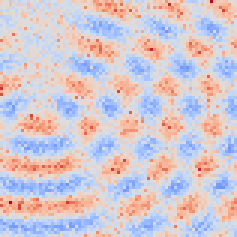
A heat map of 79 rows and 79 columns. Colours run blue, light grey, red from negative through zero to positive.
Rings: centred on the middle left. Average level on the scale: 50%. Slope: none. Mirror symmetry: none. Stripes: horizontal, repeating 6 times.
